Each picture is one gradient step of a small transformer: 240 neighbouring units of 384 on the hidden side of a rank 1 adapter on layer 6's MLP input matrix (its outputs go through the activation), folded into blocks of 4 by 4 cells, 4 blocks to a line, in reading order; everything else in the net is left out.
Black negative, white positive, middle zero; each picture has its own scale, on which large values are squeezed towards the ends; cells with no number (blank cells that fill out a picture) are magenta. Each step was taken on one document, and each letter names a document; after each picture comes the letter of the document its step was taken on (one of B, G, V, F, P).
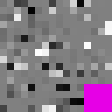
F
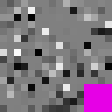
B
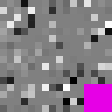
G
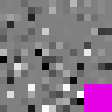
B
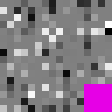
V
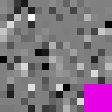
F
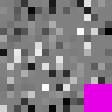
V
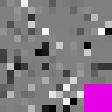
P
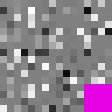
V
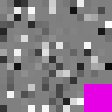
F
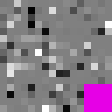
F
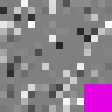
G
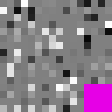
V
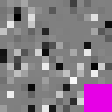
B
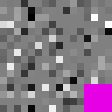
V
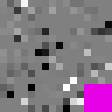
P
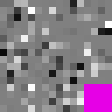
B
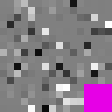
B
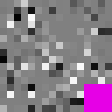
B
